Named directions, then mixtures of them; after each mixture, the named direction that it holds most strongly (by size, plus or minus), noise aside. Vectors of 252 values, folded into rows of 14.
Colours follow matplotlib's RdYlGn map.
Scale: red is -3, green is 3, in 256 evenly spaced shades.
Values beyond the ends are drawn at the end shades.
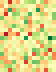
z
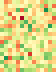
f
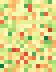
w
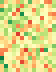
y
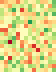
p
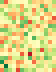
f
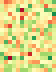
f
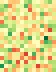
w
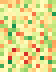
w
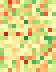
z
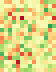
f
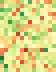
y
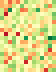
z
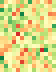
y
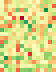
f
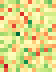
y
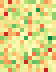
z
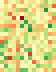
f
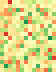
z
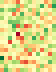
y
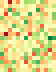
z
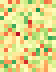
z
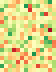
w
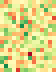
f
